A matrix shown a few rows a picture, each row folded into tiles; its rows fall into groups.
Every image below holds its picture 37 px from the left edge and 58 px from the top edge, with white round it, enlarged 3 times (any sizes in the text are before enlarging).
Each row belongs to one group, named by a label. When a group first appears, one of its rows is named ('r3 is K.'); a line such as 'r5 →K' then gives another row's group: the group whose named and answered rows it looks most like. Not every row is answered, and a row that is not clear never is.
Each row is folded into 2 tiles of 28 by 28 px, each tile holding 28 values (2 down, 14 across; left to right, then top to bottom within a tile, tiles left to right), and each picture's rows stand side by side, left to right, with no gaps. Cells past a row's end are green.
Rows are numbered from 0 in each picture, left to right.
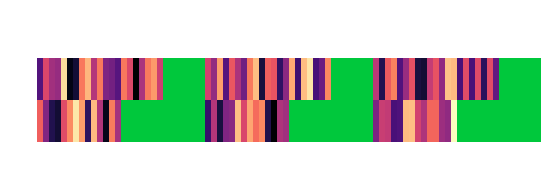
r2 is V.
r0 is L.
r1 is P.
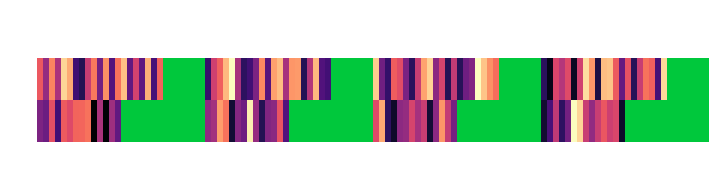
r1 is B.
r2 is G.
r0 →B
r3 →P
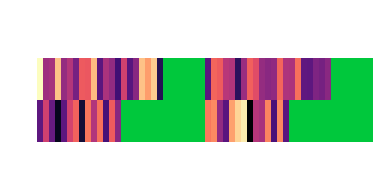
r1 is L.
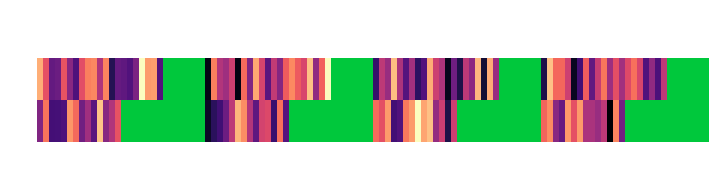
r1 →P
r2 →V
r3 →L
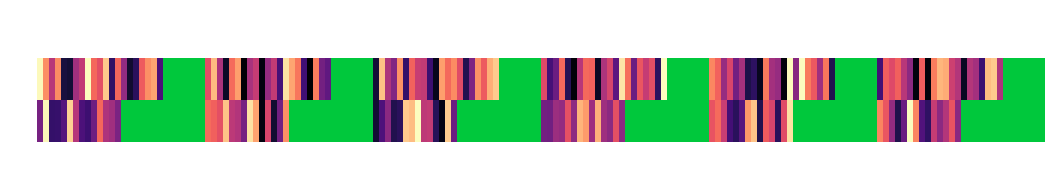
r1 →B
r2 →P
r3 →P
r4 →V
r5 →L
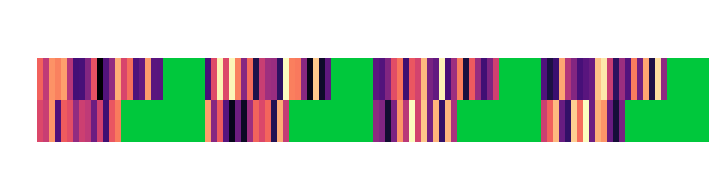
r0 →B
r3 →V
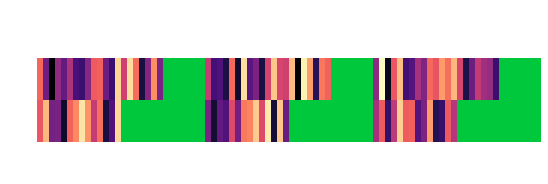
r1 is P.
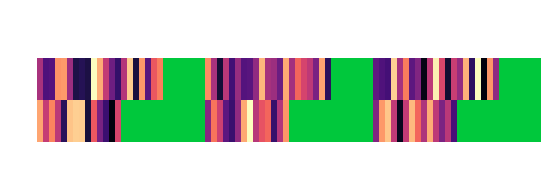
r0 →V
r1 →V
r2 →V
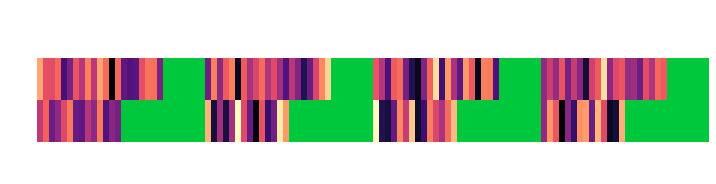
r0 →G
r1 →L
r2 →L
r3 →V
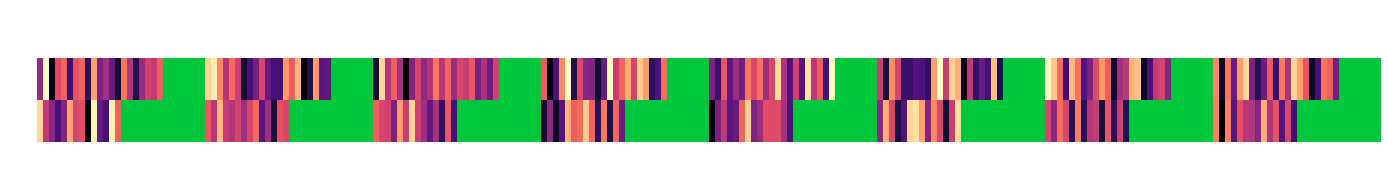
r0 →L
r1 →B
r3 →P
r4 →P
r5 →V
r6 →B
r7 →B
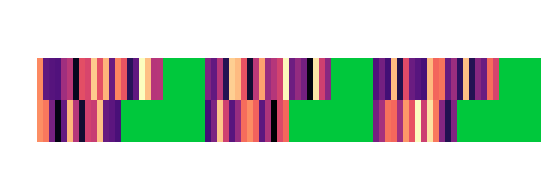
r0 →G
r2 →V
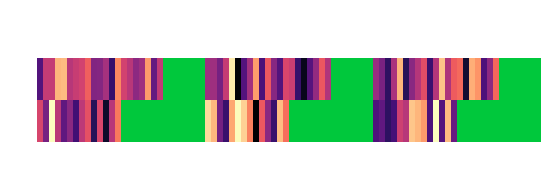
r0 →B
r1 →L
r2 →P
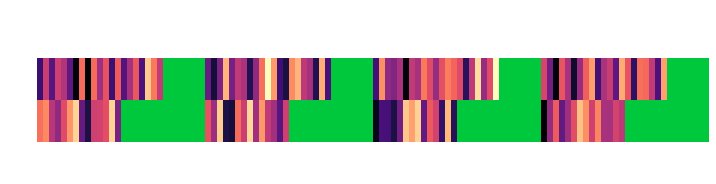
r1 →V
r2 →P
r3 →P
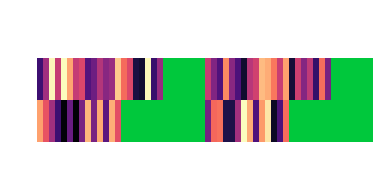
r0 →B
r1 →V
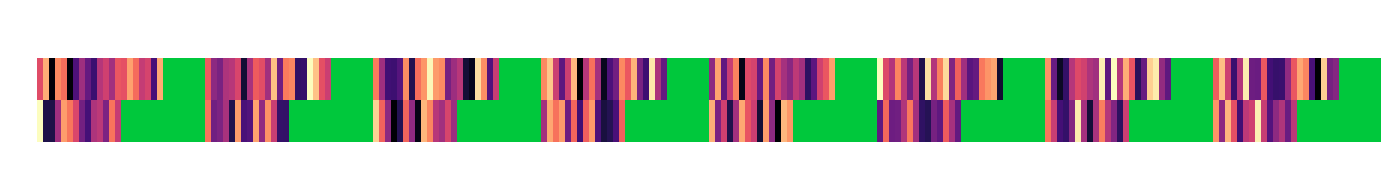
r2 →G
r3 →B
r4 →L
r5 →G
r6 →G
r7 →B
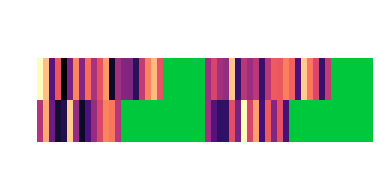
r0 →G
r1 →P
